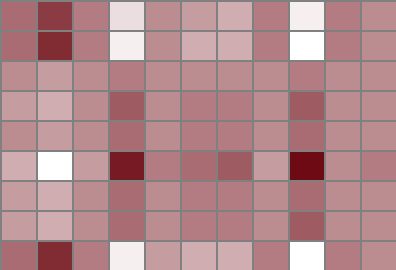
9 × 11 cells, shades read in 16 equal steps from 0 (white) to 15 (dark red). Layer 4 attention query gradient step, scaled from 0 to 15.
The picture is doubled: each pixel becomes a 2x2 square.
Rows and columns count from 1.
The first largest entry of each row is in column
2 2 4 4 4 9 4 9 2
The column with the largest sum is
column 10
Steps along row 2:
up down down up down same up down up down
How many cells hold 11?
0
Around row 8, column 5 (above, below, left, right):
7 6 9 8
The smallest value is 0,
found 3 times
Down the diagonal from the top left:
9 13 7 10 7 9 8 7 0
